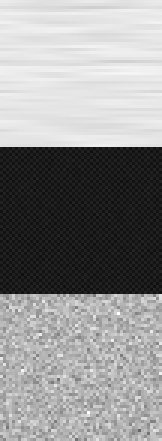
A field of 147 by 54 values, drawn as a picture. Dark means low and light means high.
It is made of 3 by 1 panels. Panel 1,1: very high, streaked across, faint in contrast. Panel 2,1: very low, checkered, faint in contrast. Panel 3,1: high, fine-grained.
